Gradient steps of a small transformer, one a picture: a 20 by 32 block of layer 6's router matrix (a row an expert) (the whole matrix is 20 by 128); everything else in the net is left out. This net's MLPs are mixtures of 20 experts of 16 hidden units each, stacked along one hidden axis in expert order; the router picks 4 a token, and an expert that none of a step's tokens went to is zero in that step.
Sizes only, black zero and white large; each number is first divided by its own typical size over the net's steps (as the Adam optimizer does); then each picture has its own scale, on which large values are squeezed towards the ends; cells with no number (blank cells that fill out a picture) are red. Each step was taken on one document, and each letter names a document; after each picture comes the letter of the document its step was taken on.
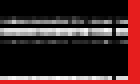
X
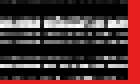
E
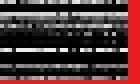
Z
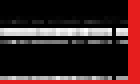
X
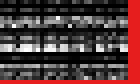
E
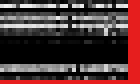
Z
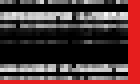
Z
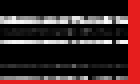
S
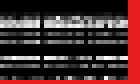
E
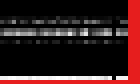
X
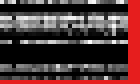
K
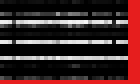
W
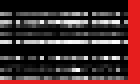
W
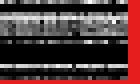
K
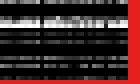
E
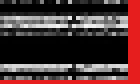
Z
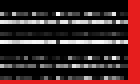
W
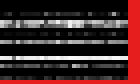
W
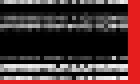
Z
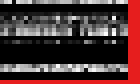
K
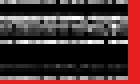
K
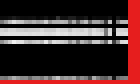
S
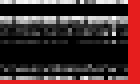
K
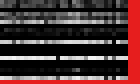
W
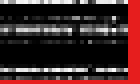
K
